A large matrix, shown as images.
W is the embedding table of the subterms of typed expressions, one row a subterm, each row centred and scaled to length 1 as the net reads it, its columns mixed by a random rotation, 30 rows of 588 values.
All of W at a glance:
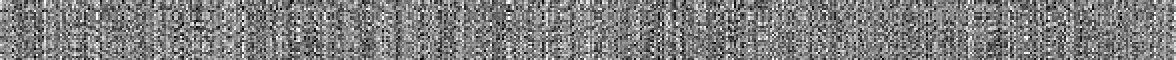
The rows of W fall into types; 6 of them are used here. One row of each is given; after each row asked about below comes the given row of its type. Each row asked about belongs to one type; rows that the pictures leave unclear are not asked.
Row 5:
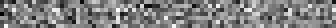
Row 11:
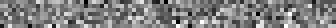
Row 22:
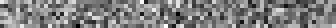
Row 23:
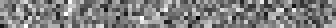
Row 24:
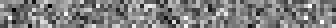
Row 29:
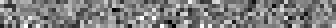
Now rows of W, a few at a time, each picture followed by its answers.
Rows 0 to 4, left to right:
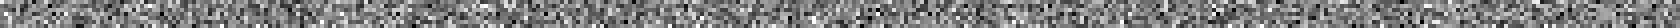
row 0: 24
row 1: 22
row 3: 22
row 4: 29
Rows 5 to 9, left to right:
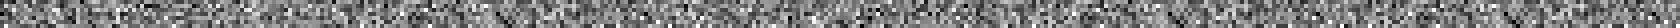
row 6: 24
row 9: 24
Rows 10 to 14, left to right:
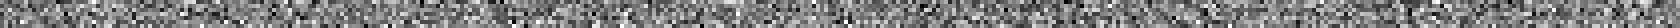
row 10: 29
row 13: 24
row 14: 11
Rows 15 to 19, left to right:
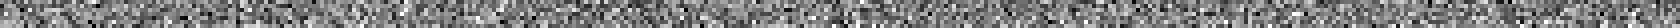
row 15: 22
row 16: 23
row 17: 29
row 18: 11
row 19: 11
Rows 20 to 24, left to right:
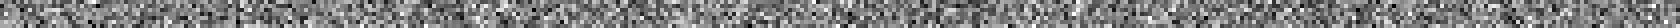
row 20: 22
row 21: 23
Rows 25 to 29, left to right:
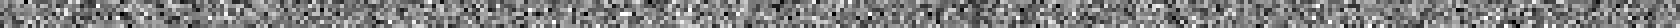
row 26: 11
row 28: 24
